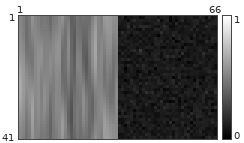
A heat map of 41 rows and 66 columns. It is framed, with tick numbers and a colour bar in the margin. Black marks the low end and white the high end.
The table splits into one row of 2 panels. Panel 1,1: middling, streaked downward. Panel 1,2: very low, fine-grained, faint in contrast.
